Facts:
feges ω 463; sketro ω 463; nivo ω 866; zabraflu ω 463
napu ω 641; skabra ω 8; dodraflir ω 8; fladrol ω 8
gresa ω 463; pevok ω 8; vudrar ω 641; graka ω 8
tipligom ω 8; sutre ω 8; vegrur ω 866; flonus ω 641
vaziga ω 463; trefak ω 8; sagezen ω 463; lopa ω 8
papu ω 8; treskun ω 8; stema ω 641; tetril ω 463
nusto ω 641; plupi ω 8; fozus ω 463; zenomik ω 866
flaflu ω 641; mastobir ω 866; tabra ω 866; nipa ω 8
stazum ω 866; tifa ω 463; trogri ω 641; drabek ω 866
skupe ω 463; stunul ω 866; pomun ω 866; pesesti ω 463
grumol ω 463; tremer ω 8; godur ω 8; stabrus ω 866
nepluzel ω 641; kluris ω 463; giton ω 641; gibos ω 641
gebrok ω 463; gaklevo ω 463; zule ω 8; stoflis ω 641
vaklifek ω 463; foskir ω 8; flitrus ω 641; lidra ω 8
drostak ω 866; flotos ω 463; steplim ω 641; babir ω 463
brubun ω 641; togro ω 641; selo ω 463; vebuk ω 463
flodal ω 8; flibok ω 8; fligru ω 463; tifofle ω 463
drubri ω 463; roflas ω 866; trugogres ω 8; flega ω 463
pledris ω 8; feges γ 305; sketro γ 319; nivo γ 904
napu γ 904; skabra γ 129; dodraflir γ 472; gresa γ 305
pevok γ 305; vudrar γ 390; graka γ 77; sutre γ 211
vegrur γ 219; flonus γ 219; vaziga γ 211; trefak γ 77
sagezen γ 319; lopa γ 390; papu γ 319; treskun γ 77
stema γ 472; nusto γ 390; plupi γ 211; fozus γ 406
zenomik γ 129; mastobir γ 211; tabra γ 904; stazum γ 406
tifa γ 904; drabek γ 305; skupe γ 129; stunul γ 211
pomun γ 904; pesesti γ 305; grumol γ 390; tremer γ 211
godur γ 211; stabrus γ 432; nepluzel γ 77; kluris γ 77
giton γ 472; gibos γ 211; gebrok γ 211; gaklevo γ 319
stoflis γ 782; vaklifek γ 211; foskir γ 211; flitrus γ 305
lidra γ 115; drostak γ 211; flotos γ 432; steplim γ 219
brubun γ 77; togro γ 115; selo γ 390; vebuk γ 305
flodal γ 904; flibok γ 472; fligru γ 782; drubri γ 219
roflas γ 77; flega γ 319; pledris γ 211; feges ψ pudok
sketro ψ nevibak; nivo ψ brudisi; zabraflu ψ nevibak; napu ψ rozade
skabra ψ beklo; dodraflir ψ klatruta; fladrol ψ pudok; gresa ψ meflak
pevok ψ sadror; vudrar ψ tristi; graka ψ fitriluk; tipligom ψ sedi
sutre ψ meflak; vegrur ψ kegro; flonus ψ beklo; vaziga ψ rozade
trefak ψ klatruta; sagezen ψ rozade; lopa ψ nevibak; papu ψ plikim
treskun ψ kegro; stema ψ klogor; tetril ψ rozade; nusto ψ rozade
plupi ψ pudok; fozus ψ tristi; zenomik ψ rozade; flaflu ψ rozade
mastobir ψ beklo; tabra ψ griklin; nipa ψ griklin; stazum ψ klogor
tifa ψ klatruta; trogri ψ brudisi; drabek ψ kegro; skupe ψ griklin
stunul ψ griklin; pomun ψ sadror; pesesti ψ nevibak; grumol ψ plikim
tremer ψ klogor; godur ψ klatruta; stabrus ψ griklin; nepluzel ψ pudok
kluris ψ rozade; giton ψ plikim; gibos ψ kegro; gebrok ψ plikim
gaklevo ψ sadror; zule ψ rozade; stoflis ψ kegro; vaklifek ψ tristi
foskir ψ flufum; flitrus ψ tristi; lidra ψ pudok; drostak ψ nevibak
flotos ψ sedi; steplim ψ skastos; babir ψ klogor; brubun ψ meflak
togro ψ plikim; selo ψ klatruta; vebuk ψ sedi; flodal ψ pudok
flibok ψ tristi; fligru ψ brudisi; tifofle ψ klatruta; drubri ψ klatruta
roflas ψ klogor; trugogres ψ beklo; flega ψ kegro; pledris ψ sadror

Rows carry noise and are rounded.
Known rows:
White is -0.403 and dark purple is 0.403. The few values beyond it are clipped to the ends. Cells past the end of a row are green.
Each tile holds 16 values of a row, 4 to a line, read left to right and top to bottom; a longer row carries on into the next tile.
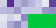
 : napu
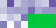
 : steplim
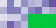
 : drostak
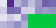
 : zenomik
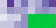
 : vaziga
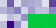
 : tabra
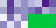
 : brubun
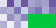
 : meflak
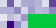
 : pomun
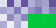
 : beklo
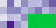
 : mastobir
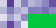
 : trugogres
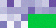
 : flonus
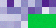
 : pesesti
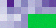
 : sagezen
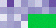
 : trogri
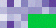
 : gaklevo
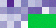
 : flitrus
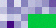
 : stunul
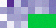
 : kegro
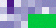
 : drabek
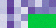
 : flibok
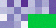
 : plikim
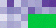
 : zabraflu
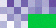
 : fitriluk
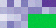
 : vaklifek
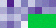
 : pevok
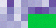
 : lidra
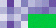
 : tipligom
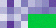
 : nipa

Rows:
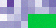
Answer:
gibos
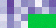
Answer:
stema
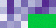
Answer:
graka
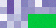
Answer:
stoflis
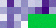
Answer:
trefak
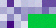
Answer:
tifofle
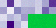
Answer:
tifa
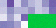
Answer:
togro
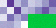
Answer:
klatruta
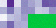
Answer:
flega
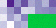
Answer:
rozade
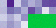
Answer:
fozus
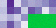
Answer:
stazum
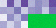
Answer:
griklin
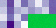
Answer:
giton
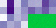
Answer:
treskun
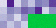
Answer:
feges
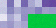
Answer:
fligru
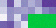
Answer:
grumol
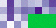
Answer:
nepluzel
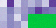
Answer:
fladrol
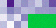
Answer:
flaflu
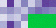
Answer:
skabra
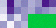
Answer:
kluris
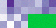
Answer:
nusto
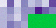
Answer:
plupi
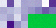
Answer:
flodal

